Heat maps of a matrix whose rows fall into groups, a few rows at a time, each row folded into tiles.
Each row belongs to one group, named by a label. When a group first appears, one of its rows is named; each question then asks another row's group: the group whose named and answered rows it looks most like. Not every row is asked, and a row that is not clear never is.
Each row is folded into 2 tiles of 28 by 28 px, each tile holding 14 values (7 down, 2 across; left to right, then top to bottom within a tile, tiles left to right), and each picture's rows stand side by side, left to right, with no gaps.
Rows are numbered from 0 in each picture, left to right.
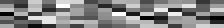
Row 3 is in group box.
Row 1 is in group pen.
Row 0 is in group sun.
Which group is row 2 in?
box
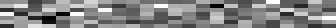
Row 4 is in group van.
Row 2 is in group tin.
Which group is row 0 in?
box
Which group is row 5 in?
sun
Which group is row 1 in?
van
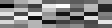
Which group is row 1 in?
sun
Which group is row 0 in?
box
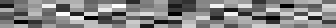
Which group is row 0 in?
tin
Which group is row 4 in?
box
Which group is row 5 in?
box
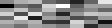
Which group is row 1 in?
van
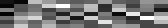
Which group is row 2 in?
sun
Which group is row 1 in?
sun
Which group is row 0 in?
tin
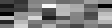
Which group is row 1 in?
pen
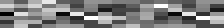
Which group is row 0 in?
van
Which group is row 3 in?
sun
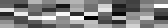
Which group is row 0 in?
sun
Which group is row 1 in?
box
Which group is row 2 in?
tin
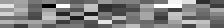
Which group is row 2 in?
tin
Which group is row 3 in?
pen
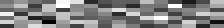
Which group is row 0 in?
box
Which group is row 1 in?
pen
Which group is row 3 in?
van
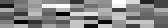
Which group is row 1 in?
van
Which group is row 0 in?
tin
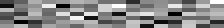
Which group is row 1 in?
box
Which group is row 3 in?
van
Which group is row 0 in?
tin
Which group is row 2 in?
van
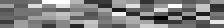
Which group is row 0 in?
van
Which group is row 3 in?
sun
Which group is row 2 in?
box
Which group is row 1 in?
pen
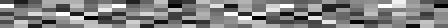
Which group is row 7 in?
pen
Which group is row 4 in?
box
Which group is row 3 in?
tin
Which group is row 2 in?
van
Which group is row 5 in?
sun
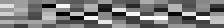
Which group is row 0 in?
pen
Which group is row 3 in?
sun
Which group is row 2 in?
sun
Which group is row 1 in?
sun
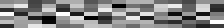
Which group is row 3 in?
sun
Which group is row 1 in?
box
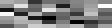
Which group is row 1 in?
tin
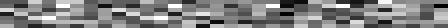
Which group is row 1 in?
pen
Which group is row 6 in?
van
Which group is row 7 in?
pen
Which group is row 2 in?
sun
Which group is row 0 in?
sun
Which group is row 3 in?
van
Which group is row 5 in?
tin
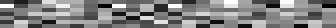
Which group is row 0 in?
van
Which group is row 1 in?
pen
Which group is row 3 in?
van
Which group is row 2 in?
sun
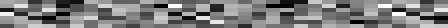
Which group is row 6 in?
tin
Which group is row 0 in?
box
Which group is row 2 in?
pen
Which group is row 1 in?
tin
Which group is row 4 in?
pen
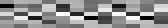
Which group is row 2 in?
box
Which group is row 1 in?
box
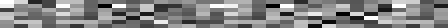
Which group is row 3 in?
tin
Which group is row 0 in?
pen
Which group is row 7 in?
pen
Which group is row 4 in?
pen
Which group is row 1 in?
pen
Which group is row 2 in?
sun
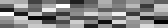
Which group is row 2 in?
box
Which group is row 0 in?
box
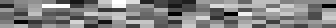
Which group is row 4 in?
van
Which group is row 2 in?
pen
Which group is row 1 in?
van
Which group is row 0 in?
tin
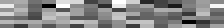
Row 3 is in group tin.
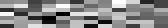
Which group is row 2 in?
pen
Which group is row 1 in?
van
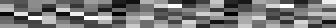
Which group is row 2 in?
tin
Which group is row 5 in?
van
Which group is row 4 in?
tin
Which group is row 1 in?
sun
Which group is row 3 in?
van
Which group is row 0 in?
sun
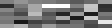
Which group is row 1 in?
sun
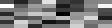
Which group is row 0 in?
van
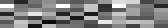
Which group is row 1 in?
sun
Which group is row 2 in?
pen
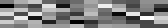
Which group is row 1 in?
tin
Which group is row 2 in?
sun
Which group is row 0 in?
box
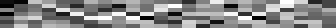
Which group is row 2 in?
box
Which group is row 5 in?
pen
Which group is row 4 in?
box
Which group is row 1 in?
sun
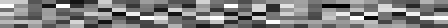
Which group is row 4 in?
sun
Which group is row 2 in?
sun
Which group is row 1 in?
van
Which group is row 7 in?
sun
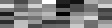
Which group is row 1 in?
tin
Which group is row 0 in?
van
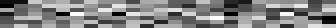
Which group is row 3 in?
sun
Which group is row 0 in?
tin
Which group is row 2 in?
van
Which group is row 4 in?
tin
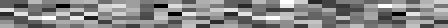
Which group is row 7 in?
van
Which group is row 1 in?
box
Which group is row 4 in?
sun
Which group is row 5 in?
pen
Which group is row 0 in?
sun
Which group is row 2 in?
pen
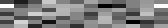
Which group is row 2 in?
tin
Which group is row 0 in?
van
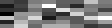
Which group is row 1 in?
sun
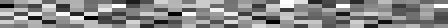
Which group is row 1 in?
box
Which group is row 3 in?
van
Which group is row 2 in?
van
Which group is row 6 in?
van
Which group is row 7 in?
tin
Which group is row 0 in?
box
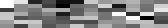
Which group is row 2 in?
box
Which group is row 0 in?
pen
